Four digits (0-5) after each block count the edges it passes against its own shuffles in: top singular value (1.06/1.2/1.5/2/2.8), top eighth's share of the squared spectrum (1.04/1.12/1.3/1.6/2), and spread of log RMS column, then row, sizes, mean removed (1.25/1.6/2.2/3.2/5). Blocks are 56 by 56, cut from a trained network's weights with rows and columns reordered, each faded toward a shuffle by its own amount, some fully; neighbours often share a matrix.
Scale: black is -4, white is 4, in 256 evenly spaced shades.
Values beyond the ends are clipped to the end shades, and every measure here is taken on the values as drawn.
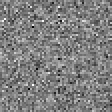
2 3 1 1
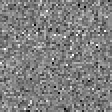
1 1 0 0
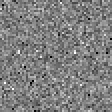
0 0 0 0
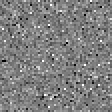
0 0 0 0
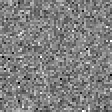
1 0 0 0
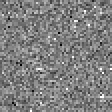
2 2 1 0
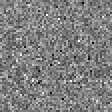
2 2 0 0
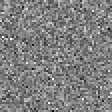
1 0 0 0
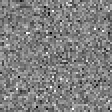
2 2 0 0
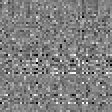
4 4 1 3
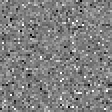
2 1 0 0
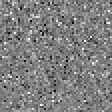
2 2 0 1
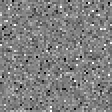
0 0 0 0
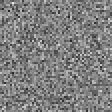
0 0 0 0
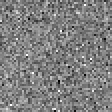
0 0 0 0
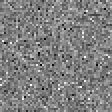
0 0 0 0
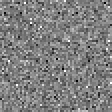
0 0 0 0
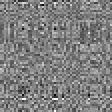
4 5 1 2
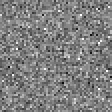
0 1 0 0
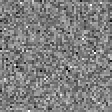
2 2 0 0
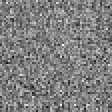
3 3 1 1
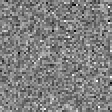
1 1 0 0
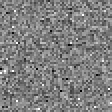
1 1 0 0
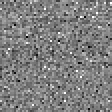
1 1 0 0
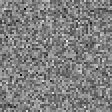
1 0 0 0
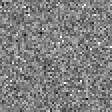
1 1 0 0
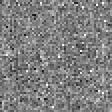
2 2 0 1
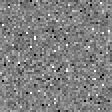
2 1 0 0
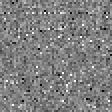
2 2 0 1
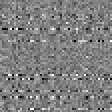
4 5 1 3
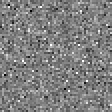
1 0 0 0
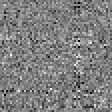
3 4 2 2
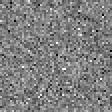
2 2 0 0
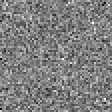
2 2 0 0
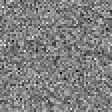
1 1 0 0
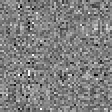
3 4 2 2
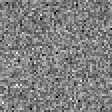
1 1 0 0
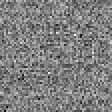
3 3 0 0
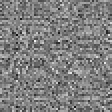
3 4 1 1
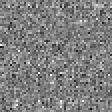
3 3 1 2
